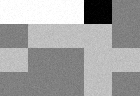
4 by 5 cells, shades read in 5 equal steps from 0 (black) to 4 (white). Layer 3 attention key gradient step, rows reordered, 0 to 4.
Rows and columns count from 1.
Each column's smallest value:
2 2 2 0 2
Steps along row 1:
same same down up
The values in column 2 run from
2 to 4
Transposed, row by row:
4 2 3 2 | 4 3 2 2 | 4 3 2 2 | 0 3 3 3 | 2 2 3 2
